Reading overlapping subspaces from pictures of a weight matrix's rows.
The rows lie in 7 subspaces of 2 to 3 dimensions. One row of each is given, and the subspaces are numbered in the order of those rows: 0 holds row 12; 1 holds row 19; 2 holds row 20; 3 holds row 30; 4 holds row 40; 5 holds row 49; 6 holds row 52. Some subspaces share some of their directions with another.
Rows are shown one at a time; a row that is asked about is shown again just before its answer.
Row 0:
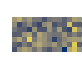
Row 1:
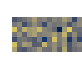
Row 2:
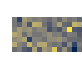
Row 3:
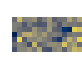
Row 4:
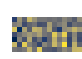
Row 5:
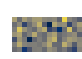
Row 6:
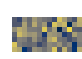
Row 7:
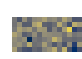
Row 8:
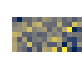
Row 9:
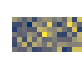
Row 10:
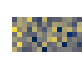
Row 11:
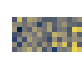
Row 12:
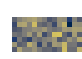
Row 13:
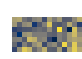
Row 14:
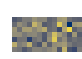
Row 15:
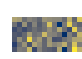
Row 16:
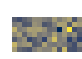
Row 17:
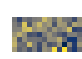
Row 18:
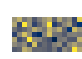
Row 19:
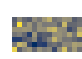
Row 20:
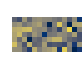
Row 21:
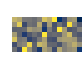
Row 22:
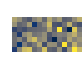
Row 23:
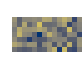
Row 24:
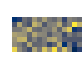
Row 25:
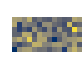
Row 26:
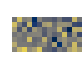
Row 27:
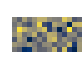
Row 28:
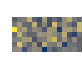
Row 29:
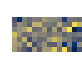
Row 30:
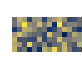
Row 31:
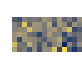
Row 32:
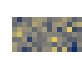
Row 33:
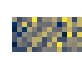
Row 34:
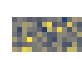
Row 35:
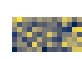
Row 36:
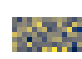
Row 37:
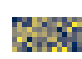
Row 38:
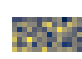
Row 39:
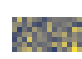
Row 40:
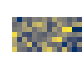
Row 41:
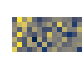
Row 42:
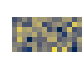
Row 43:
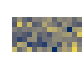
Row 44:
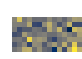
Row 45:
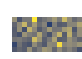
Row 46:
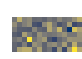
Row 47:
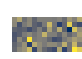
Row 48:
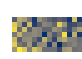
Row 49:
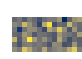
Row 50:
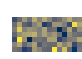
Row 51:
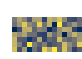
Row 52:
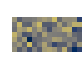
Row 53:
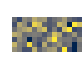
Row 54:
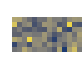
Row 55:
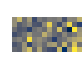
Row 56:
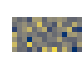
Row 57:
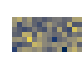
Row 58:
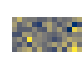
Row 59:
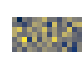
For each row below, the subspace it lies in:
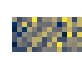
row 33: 2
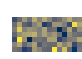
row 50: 4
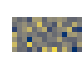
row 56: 3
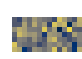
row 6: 6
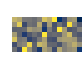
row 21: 6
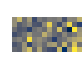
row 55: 2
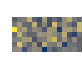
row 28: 3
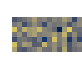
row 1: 0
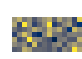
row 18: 5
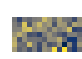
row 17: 5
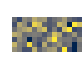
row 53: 0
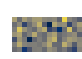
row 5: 5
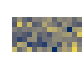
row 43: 1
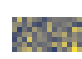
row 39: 0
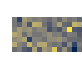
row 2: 1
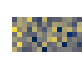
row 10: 3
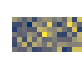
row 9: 2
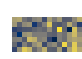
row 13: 3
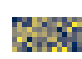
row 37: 4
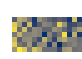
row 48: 2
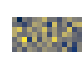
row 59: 3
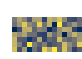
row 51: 3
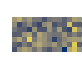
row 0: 1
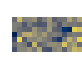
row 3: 4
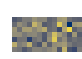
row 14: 0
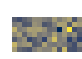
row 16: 0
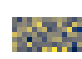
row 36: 3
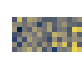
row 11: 0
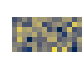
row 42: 4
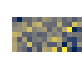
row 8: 5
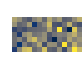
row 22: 3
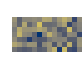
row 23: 5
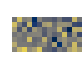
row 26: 2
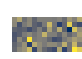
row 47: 2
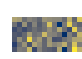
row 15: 2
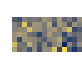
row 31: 5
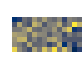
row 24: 4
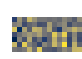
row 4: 0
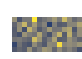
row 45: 2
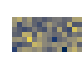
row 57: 1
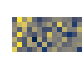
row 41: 3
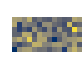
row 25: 1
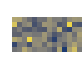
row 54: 0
